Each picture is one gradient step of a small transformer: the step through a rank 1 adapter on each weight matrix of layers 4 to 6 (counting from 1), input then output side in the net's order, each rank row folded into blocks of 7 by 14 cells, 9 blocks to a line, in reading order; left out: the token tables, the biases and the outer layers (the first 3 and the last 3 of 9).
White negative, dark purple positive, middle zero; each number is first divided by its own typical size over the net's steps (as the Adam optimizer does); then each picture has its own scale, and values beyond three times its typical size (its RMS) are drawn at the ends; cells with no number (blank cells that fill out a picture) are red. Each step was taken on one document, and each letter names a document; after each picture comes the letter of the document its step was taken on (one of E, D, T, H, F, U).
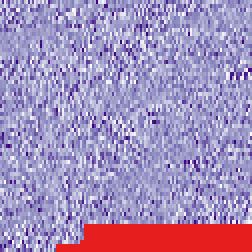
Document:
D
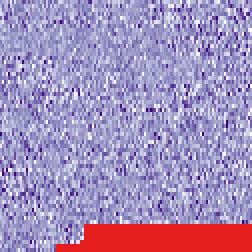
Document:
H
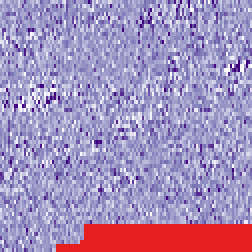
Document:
H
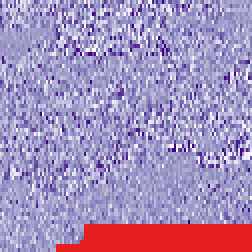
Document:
D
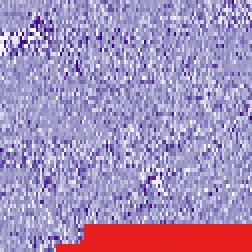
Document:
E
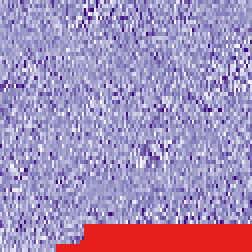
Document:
H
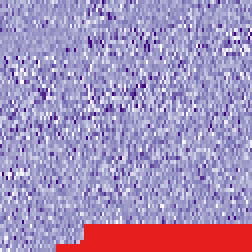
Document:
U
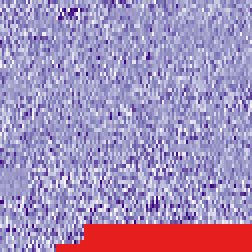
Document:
E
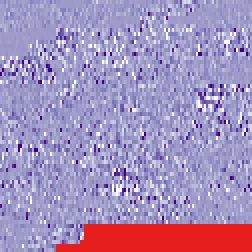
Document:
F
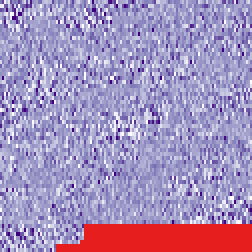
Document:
H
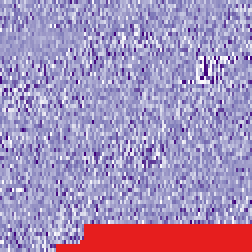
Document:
D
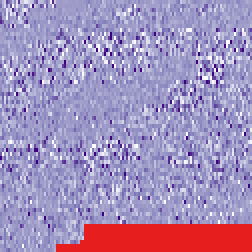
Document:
F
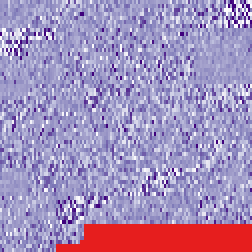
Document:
E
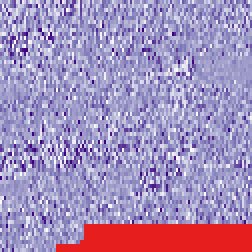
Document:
E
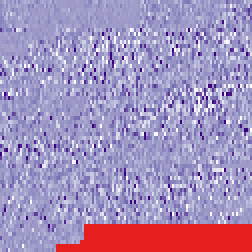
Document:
F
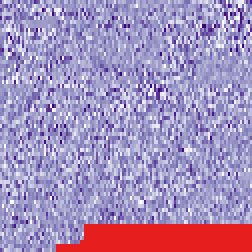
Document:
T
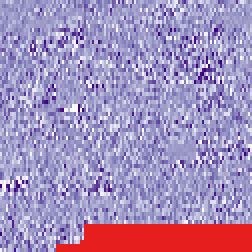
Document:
T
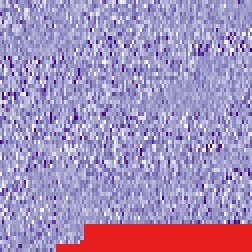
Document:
U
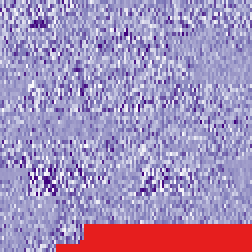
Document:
E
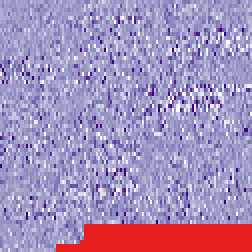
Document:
F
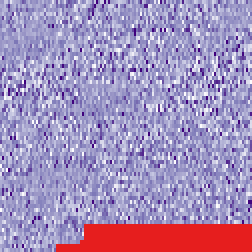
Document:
H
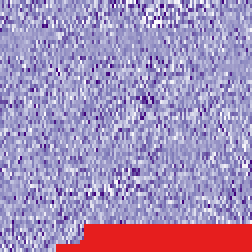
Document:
T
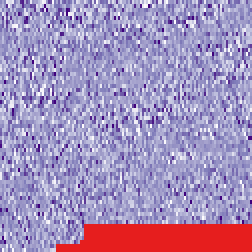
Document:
H
